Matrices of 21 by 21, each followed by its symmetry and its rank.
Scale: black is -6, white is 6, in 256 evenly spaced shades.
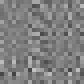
neither, rank three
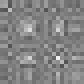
symmetric, rank three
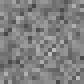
symmetric, full rank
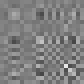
symmetric, rank three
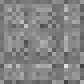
symmetric, rank three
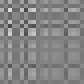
symmetric, rank one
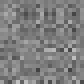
neither, rank three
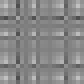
symmetric, rank one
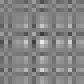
symmetric, rank one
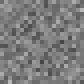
symmetric, full rank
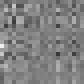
neither, rank three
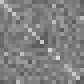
symmetric, full rank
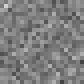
symmetric, full rank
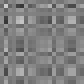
symmetric, rank one
